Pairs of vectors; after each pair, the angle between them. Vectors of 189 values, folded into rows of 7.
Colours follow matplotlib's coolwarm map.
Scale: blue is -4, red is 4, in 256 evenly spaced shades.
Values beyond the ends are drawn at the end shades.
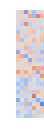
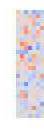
partly aligned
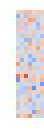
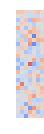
orthogonal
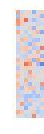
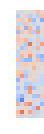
orthogonal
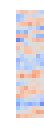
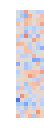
partly aligned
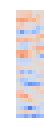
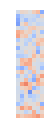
partly opposed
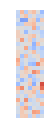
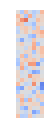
nearly opposite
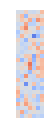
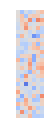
nearly parallel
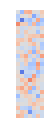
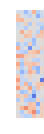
orthogonal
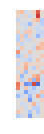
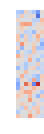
nearly opposite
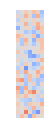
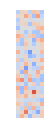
nearly parallel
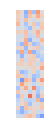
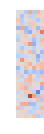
partly aligned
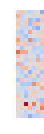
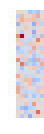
orthogonal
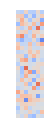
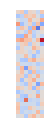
nearly opposite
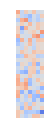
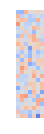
orthogonal
